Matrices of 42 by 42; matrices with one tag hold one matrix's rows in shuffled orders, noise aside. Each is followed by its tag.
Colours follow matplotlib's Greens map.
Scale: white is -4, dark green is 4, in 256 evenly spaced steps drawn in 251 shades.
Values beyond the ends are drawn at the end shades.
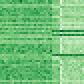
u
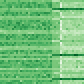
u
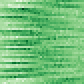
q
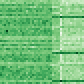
u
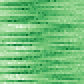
q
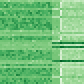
u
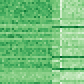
u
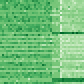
u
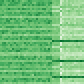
u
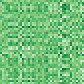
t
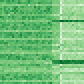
u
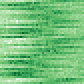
q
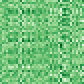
t
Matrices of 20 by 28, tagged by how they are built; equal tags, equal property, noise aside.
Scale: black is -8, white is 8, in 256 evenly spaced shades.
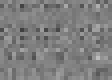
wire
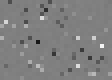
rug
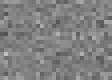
wire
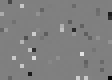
rug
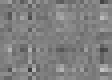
wire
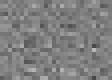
wire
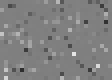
rug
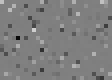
rug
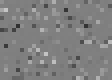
rug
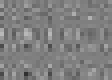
wire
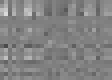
wire
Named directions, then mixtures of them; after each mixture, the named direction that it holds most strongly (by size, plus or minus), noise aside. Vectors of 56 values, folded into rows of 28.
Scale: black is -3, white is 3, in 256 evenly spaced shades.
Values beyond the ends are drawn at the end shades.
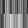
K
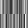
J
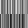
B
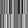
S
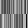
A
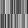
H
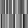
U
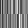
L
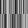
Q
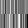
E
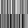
B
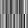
J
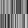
H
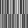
L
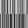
B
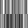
K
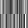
J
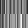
K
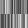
H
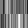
H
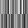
S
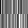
L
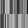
H
